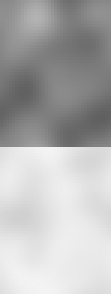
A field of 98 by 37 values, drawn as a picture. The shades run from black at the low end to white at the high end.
It is made of 2 by 1 panels. Panel 1,1: middling, smooth. Panel 2,1: very high, smooth, faint in contrast.
